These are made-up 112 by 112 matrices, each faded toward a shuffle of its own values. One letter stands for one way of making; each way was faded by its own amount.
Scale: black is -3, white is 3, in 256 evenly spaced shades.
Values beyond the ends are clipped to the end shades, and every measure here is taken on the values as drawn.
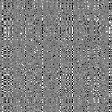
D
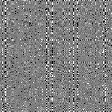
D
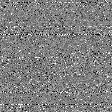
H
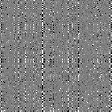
D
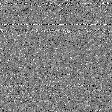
H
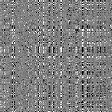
D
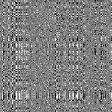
D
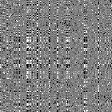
D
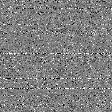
H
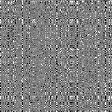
D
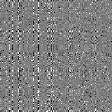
D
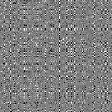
D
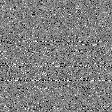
H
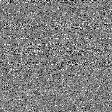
H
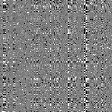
D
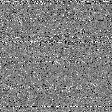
H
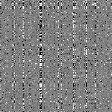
D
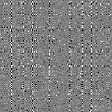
D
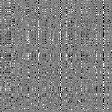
D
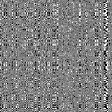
D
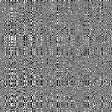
D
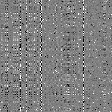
D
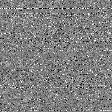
H
